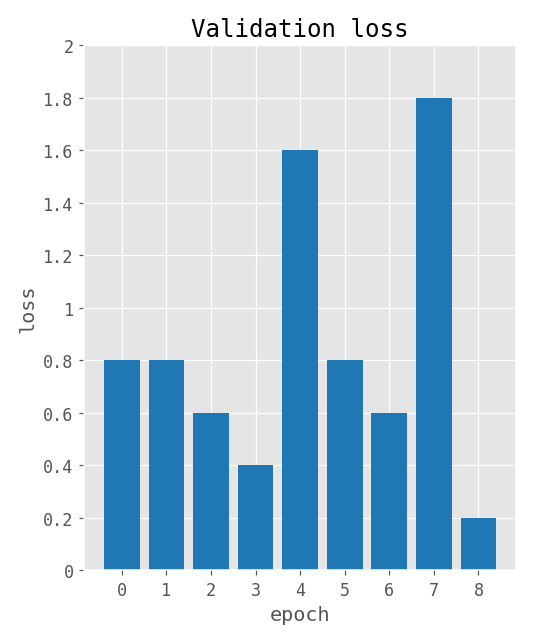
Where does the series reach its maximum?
7
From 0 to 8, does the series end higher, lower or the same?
lower
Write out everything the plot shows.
Title: Validation loss
x-axis: epoch, ticks 0 1 2 3 4 5 6 7 8
y-axis: loss, ticks 0 0.2 0.4 0.6 0.8 1 1.2 1.4 1.6 1.8 2
Values:
0.8 0.8 0.6 0.4 1.6 0.8 0.6 1.8 0.2
